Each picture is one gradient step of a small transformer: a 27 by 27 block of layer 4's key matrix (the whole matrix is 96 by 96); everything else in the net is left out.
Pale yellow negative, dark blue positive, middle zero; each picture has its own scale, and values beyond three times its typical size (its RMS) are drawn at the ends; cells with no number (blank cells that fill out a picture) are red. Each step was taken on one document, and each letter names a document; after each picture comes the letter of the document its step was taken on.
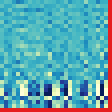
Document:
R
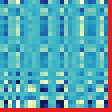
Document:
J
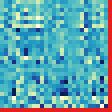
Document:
R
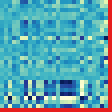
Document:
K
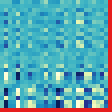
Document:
J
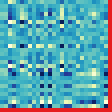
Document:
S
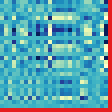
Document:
K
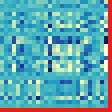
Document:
K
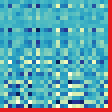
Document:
K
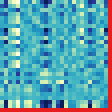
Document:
J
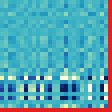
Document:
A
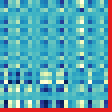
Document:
J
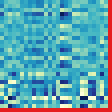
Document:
K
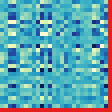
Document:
S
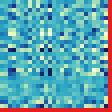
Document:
S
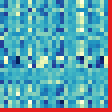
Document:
J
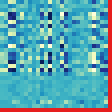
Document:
S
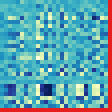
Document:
S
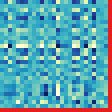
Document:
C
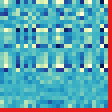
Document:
J
